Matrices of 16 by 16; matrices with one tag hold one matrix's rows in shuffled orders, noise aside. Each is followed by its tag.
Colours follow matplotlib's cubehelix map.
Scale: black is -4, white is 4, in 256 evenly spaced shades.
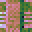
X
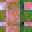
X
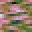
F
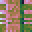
X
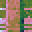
X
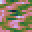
F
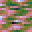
F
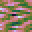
F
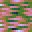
F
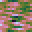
F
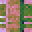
X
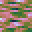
F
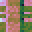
X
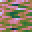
F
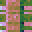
X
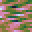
F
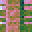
X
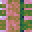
X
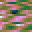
F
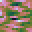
F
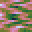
F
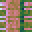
X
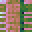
X
